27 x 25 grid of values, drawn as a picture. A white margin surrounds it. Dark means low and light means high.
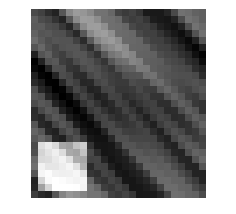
An odd patch, higher than its surroundings, sits in the bottom left. The middle left is the ninth with the lowest average. The bottom left is the roughest part. The ninth with the highest average is the bottom left. The halves do not mirror each other. The values are skewed, with a long tail toward high values.
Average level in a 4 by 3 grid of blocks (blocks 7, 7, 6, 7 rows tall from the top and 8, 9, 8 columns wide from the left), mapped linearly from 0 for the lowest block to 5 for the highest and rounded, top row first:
1 2 0 | 0 1 1 | 1 0 1 | 5 0 1
